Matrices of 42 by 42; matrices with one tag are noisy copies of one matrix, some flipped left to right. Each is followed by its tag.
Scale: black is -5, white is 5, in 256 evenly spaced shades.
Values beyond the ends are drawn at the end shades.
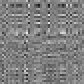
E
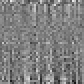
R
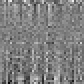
R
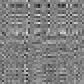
E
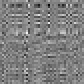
E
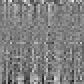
R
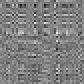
E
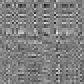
E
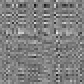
E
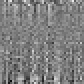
R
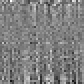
R
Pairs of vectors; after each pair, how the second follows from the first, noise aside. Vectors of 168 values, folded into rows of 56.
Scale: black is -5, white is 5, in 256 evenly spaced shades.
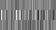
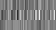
reversed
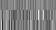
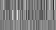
reversed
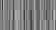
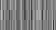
reversed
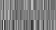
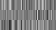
wrapped around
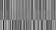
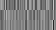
wrapped around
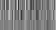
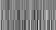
reversed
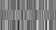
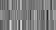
wrapped around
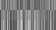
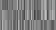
wrapped around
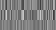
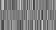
wrapped around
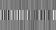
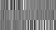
wrapped around
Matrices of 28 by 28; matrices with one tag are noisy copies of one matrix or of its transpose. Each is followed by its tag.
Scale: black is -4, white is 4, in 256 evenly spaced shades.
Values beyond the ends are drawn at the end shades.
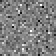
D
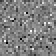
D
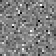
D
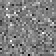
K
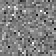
K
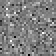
K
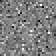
D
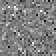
K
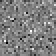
D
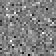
K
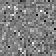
K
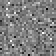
K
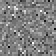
K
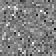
K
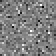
D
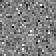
D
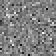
K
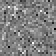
K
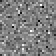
D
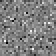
D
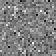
K
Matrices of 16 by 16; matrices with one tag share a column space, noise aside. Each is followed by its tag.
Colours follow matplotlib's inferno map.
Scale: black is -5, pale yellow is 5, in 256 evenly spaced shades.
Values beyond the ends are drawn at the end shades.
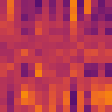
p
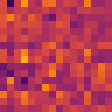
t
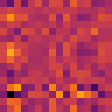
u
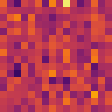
t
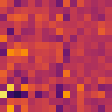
u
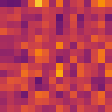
t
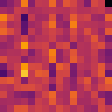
t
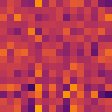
u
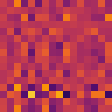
u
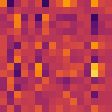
t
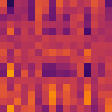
p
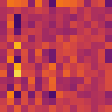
t
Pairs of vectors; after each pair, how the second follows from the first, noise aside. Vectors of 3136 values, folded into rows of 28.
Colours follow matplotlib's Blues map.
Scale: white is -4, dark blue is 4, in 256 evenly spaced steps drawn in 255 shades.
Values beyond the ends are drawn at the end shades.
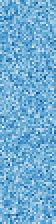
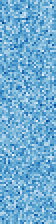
wrapped around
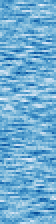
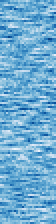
wrapped around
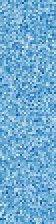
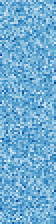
wrapped around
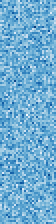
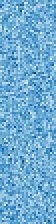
wrapped around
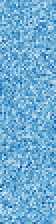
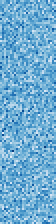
wrapped around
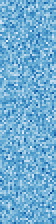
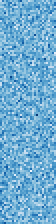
wrapped around
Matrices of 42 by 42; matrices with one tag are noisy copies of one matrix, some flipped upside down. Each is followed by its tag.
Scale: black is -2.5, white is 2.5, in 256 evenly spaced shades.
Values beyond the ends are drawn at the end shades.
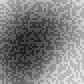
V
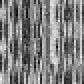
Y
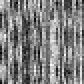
Y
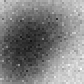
V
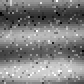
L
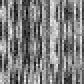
Y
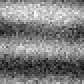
L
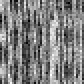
Y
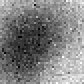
V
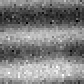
L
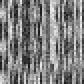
Y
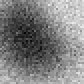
V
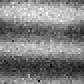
L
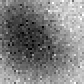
V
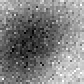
V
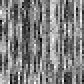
Y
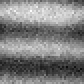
L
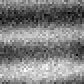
L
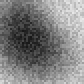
V
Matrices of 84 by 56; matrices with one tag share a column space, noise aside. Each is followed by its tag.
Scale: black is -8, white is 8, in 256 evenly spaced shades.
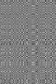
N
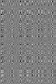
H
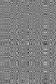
N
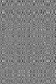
H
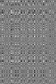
H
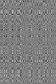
H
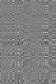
N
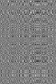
H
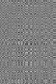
N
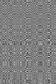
N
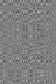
H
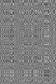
H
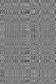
H
